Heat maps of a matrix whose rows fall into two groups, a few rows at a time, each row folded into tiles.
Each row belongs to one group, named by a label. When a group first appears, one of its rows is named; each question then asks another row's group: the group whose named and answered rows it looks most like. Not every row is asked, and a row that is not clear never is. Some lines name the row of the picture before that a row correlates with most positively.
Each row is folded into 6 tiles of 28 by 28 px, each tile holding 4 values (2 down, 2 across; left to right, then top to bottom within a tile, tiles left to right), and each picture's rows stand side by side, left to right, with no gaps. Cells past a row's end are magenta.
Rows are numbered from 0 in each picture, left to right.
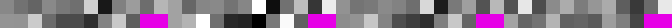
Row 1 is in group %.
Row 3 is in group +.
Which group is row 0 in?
%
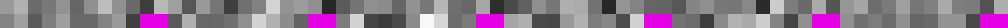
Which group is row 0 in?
+
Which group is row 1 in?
+
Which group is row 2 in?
+
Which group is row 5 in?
+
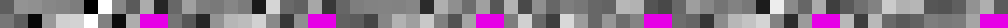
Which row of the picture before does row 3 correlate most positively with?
3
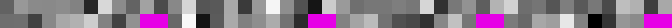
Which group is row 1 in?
+
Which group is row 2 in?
%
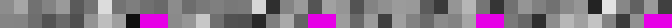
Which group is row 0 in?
+
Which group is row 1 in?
%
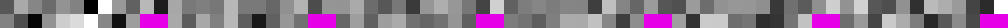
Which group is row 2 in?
+
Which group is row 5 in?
+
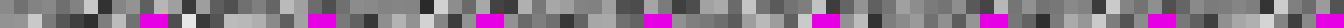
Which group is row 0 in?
%
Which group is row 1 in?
+
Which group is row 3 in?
+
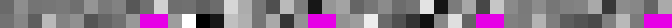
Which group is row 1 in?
+
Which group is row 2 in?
%
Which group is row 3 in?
%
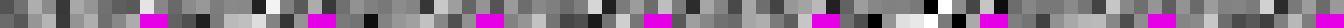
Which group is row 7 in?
%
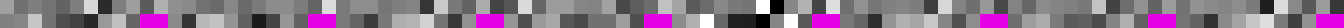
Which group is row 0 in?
%
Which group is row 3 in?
+
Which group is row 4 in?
%
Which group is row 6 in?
%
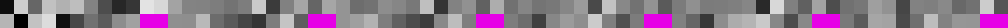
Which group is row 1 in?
%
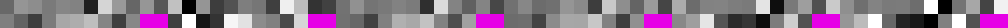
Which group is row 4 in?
%
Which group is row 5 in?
%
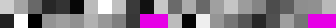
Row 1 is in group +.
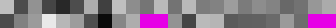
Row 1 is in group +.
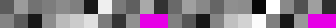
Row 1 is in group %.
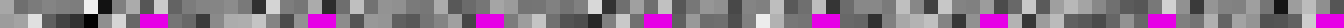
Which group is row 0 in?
%
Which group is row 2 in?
+
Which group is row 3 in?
%
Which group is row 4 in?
+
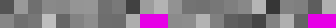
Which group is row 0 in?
+
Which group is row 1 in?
%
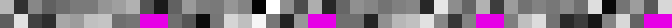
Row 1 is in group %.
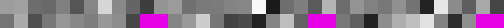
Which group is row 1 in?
%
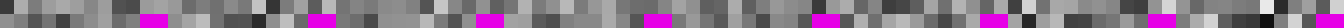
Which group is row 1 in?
%
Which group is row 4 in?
+
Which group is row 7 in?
%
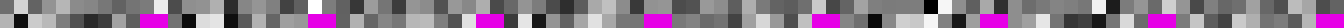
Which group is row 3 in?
+
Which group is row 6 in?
%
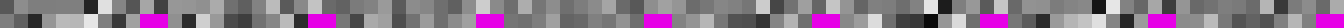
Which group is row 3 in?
+
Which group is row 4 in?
%
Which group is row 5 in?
%
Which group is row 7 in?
%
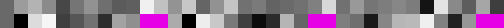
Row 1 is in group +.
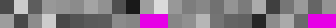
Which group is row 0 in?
+
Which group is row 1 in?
%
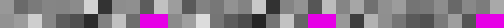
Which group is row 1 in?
%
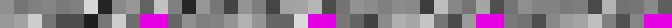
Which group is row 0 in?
%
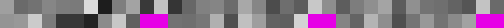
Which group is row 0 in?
%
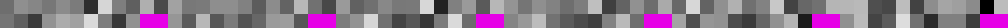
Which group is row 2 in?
%
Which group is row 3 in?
%
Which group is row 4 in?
+
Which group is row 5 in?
+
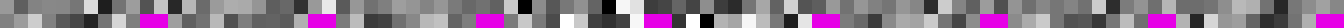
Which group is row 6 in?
%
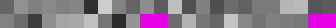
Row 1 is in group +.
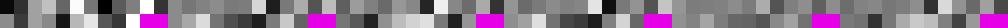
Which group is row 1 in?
%
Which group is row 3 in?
%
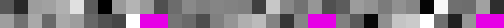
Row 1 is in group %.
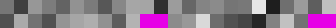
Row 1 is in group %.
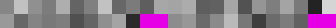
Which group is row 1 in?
+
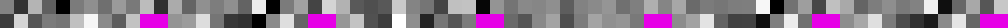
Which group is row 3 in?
+
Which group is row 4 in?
%
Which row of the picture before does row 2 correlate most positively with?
1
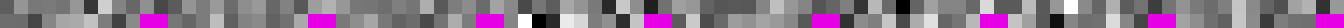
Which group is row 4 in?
+
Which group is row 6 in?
+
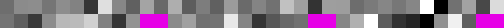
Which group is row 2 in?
%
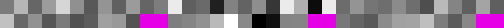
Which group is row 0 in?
+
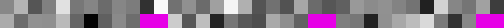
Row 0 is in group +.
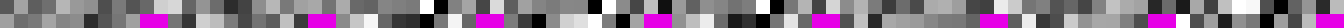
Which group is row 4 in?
%
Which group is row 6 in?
+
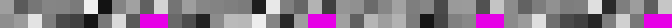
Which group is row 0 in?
%
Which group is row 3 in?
%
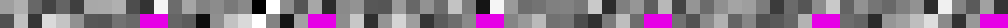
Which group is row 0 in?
+
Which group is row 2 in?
+
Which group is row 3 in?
%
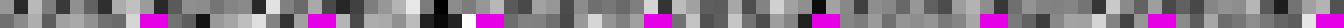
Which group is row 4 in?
+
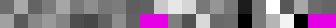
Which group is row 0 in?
+
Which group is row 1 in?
+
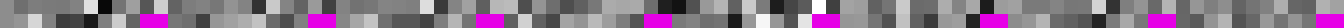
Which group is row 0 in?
%
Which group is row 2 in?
%
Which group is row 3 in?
+
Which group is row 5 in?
+
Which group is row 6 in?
%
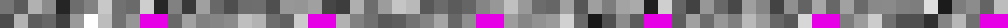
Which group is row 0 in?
+
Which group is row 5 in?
%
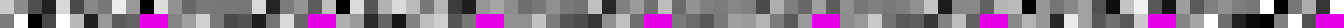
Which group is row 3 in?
%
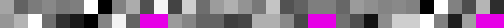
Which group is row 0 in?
%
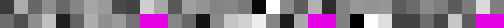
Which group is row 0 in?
+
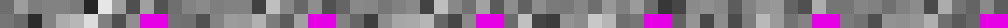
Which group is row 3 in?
+
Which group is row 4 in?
+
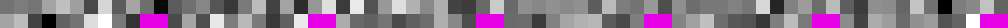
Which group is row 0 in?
+
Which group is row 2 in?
+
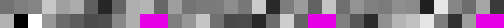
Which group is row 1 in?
%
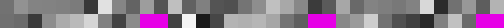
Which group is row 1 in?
+
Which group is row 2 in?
%
